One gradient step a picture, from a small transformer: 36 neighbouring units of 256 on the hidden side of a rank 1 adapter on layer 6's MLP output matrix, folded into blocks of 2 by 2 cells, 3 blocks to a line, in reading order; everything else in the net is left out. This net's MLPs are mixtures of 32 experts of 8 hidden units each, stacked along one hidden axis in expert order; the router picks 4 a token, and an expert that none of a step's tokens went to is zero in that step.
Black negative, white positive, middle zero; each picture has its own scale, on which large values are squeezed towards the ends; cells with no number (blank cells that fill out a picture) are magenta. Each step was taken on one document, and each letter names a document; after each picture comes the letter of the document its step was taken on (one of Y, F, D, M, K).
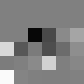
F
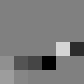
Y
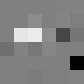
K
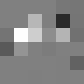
K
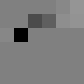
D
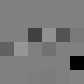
K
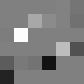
Y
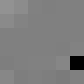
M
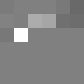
D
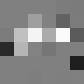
K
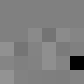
F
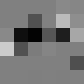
K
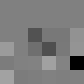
F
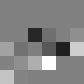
Y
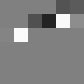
D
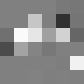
K
